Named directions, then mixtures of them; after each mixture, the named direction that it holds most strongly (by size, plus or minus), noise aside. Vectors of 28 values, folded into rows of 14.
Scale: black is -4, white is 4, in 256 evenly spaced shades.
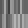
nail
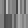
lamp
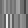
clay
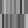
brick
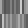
brick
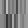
lamp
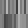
lamp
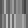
clay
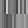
lamp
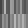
nail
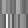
clay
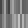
nail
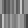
brick
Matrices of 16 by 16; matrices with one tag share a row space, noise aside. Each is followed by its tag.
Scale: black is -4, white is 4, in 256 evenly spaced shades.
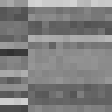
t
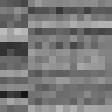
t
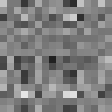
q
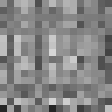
q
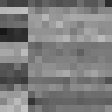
t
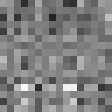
q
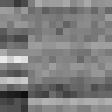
t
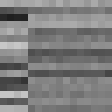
t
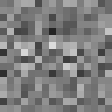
q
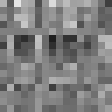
q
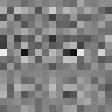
q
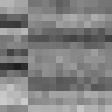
t
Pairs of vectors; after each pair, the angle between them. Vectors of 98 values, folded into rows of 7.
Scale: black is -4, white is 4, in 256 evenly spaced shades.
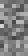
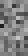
nearly opposite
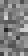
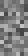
partly opposed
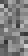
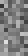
nearly opposite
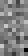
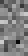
orthogonal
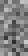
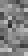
orthogonal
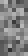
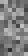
nearly parallel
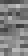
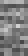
nearly opposite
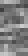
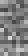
partly aligned
